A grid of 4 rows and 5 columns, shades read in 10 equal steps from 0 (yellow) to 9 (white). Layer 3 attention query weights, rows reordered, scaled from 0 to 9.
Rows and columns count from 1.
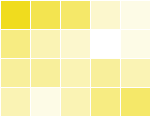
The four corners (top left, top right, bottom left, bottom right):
0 8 6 3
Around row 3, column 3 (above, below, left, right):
7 6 5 5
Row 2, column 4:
9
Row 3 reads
5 5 6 5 6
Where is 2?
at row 1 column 2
